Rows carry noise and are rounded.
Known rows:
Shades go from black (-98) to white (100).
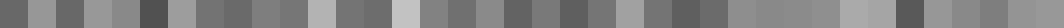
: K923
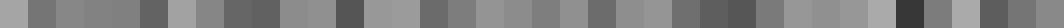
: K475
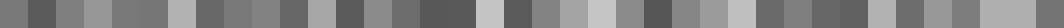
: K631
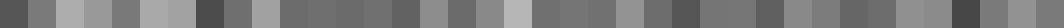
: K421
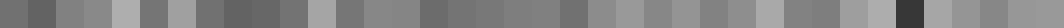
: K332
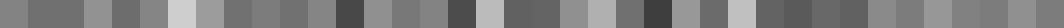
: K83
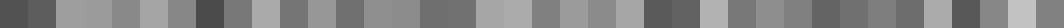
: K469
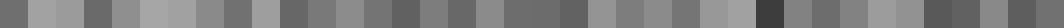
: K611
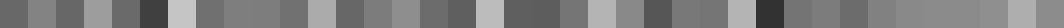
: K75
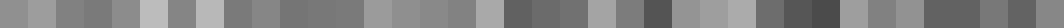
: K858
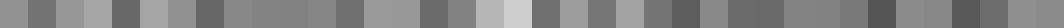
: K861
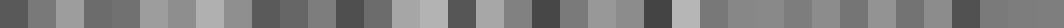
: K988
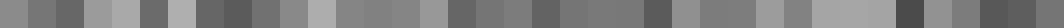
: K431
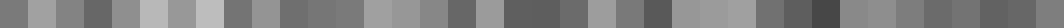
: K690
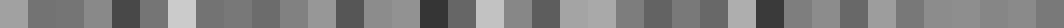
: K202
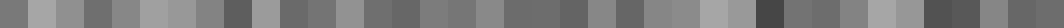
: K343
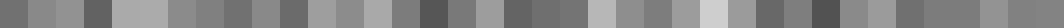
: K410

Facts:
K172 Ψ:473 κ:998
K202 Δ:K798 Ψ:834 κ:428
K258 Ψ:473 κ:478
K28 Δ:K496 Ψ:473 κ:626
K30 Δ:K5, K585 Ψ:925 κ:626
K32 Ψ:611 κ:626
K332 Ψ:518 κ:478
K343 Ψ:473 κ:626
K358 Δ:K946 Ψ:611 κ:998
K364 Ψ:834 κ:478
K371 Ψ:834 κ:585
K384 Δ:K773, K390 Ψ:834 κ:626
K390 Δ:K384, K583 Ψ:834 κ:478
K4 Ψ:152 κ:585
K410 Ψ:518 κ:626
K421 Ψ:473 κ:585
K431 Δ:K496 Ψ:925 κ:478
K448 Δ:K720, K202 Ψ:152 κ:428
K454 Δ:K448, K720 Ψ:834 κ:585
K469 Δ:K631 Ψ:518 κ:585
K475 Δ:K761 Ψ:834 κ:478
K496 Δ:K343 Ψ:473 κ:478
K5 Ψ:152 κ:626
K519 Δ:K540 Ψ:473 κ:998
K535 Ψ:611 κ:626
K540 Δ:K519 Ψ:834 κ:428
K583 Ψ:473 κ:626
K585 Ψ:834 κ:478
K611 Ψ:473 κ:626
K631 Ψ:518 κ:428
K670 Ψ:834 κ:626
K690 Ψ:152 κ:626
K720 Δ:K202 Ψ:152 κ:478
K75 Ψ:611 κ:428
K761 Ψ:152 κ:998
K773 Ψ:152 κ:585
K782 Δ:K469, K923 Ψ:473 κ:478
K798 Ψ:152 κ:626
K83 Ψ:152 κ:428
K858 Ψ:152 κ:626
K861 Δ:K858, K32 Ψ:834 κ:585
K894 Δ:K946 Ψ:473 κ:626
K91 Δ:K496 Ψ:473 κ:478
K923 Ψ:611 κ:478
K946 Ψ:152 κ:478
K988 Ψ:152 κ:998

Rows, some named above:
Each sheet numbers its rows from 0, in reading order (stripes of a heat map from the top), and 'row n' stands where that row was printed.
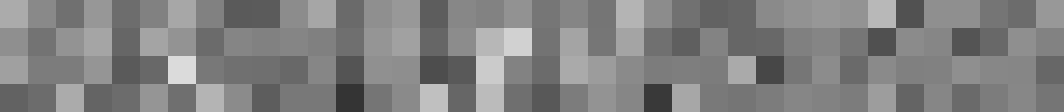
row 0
K585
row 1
K861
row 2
K540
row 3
K761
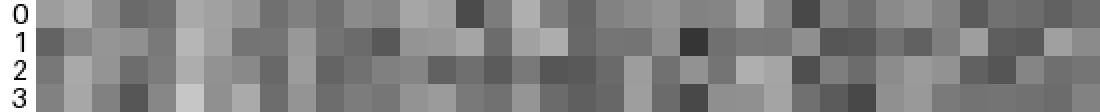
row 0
K670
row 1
K4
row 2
K583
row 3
K798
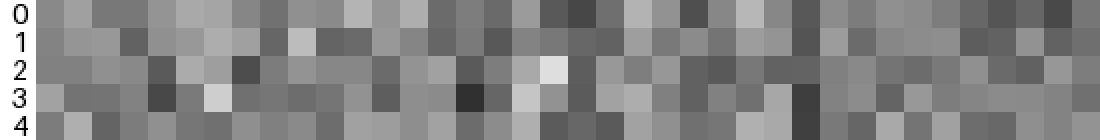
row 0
K30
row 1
K894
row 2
K454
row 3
K202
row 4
K32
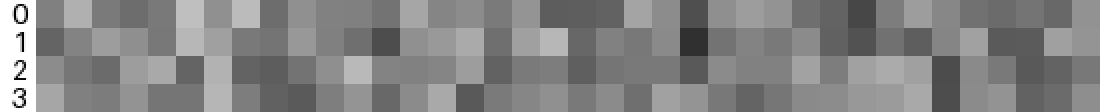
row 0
K5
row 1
K4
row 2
K431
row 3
K364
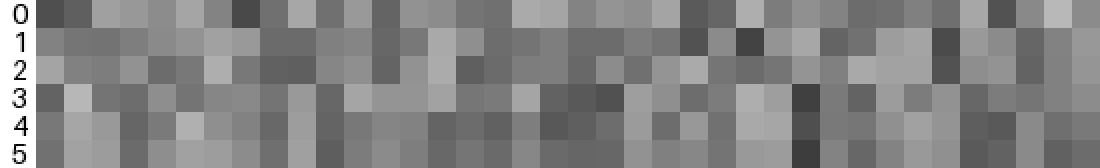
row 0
K469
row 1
K720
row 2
K390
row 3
K535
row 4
K583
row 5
K611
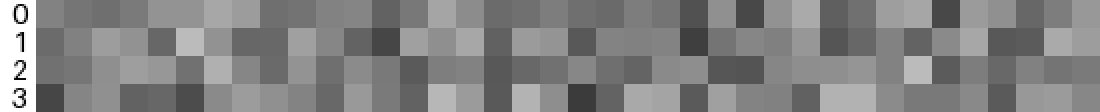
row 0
K720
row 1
K773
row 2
K782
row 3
K358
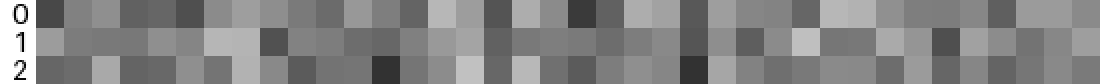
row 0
K358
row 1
K946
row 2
K761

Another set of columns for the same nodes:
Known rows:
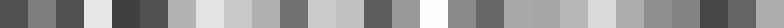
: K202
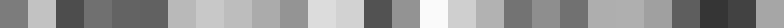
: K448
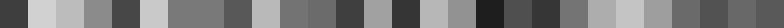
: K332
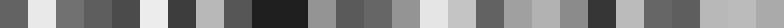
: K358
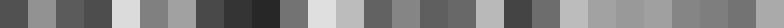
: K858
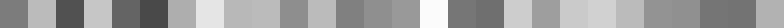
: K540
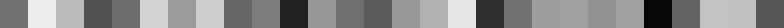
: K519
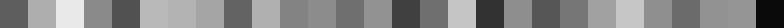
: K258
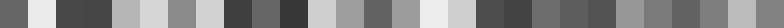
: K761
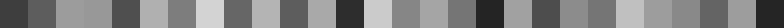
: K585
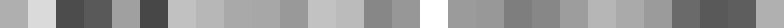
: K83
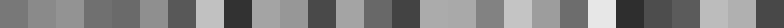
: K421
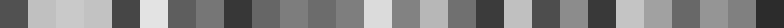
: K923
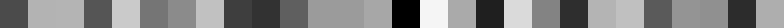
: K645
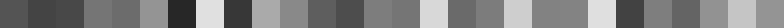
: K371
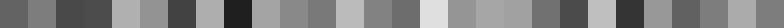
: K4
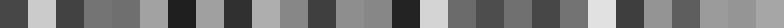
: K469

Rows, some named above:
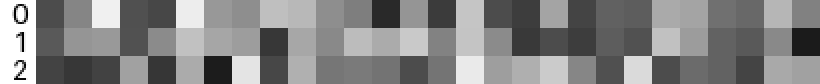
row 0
K431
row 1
K946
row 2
K454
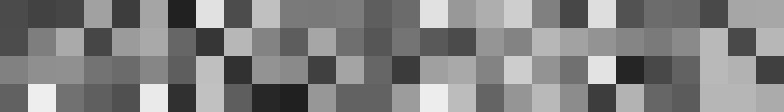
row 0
K454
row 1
K30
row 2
K421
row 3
K358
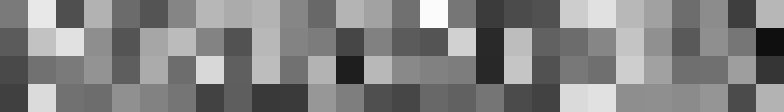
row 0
K631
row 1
K782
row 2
K390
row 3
K410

